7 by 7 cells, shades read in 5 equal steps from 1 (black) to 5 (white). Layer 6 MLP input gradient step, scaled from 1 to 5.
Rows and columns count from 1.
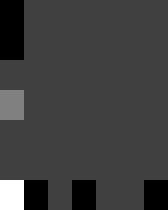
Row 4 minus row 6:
1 0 0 0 0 0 0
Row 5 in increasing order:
2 2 2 2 2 2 2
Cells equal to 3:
1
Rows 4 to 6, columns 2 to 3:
2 2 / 2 2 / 2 2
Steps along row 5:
same same same same same same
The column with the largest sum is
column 1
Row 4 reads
3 2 2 2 2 2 2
